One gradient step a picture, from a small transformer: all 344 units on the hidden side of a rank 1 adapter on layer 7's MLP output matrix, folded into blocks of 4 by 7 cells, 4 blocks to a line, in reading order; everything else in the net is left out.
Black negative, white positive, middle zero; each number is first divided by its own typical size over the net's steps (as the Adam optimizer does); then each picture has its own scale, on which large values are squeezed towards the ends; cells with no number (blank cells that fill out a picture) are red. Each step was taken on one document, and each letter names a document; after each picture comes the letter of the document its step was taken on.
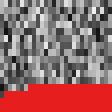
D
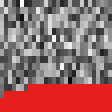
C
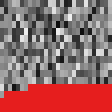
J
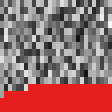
D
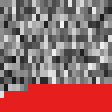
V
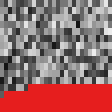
V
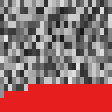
D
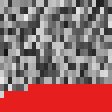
V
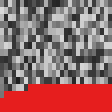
J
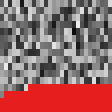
V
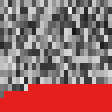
V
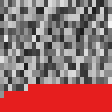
D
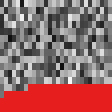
C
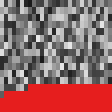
J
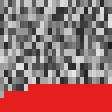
D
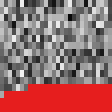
C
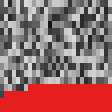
J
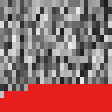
J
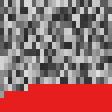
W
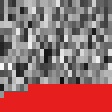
W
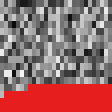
C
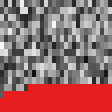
V
